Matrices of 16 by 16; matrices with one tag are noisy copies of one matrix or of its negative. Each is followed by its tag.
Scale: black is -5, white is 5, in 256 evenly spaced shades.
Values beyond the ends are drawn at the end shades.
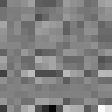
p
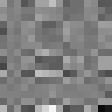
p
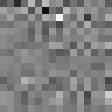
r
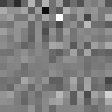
r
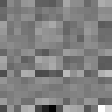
p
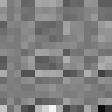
p
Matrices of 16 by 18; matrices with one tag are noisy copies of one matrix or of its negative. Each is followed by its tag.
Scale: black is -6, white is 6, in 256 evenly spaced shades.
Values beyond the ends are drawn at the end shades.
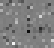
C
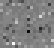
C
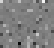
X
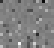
X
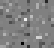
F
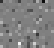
X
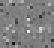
C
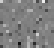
X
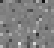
X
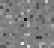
F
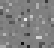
F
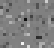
F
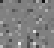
X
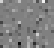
X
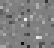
F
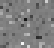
F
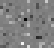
F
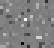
F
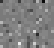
X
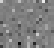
X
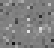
C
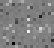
C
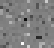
F
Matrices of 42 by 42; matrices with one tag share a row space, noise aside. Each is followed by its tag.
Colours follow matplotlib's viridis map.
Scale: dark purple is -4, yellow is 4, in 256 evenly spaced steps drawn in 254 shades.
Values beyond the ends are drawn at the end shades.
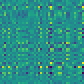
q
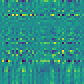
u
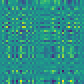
u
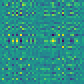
u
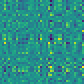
q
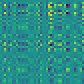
q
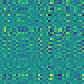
q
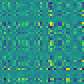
q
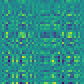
u
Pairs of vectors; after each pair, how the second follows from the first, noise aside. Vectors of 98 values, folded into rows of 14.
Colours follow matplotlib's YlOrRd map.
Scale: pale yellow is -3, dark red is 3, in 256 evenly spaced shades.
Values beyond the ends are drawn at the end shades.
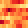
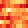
negated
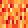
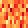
negated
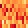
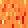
partly zeroed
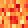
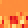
partly zeroed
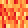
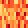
negated
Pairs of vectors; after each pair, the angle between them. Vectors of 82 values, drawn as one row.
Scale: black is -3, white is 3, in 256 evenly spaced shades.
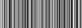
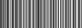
nearly opposite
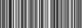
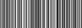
orthogonal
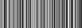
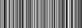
nearly parallel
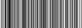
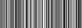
partly opposed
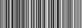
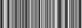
orthogonal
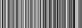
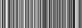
nearly parallel
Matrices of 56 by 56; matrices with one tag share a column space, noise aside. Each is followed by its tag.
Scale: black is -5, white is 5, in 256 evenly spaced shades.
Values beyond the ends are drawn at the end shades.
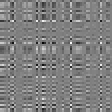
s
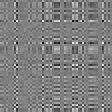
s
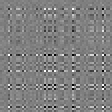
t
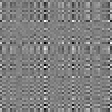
s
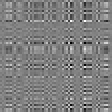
s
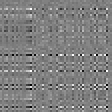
t
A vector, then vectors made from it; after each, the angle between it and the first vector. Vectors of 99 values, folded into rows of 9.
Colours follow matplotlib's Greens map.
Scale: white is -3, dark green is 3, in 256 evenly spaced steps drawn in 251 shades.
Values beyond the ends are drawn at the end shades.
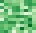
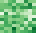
orthogonal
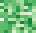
nearly parallel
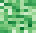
nearly parallel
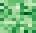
nearly opposite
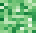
nearly opposite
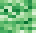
partly aligned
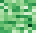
nearly parallel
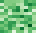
nearly parallel
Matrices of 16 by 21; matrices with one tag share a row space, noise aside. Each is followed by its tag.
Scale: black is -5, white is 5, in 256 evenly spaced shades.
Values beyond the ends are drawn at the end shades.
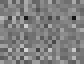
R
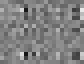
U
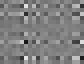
U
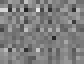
R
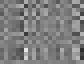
U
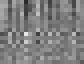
R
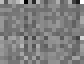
U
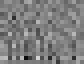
R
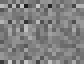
R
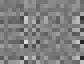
U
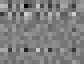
R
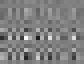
R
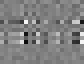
U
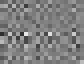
R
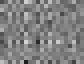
R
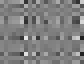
U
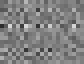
R
